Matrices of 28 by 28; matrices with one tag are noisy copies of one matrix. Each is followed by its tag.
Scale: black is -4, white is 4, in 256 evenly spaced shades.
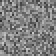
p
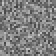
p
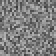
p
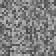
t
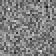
p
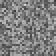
t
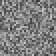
p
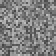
t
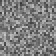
p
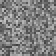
t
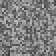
t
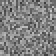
p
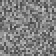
p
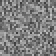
p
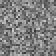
t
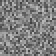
p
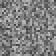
t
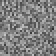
p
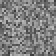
t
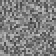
p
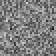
p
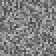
p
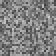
t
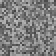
t
